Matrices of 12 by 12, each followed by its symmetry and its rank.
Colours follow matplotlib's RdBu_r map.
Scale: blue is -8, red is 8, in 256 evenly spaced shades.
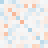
symmetric, full rank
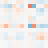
neither, rank two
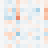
neither, rank two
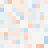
antisymmetric, full rank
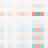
neither, rank one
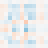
neither, rank two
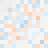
symmetric, full rank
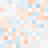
antisymmetric, full rank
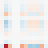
neither, rank one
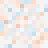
symmetric, full rank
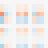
neither, rank one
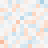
antisymmetric, full rank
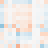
neither, rank two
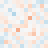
symmetric, full rank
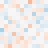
antisymmetric, full rank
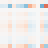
neither, rank one
